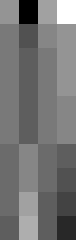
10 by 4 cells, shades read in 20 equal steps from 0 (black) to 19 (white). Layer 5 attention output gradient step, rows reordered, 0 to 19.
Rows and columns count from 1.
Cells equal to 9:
9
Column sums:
87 79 88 93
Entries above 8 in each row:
3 3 3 3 3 3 1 1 1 1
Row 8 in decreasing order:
10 8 8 6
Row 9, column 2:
12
